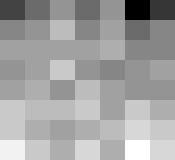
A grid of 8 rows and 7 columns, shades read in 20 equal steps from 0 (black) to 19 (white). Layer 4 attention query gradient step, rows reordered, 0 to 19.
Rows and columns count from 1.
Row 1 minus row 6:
-10 -6 -3 -7 -1 -15 -9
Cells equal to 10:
6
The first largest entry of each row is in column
3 3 5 3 4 1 6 6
